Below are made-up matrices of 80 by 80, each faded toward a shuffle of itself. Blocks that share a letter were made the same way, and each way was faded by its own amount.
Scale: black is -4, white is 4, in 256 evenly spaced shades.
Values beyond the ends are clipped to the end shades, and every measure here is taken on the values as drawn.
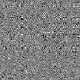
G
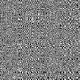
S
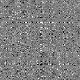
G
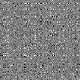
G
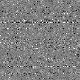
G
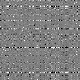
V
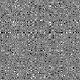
G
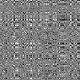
V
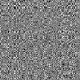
S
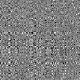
S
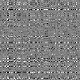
V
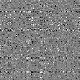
G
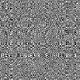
S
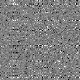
G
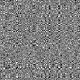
S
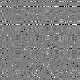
V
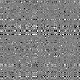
V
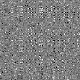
G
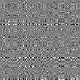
V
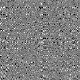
G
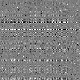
V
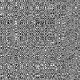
S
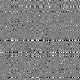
V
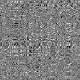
G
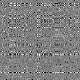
V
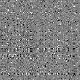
G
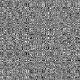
S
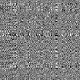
S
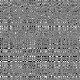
V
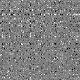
G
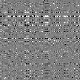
V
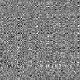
S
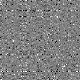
G
